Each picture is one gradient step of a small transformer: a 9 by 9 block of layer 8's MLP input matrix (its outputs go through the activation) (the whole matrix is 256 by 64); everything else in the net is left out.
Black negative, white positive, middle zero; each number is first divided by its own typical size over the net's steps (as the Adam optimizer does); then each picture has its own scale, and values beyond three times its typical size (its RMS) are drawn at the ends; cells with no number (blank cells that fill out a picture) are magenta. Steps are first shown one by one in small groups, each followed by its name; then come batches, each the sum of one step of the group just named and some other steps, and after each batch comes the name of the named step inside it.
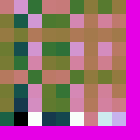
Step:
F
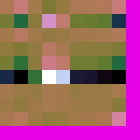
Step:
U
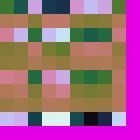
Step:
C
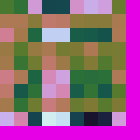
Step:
C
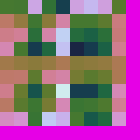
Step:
C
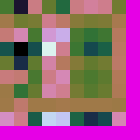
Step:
C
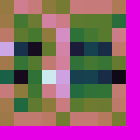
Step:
U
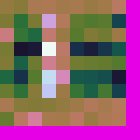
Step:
U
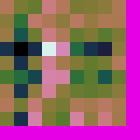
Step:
F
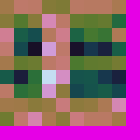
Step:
U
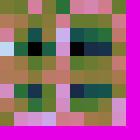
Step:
C
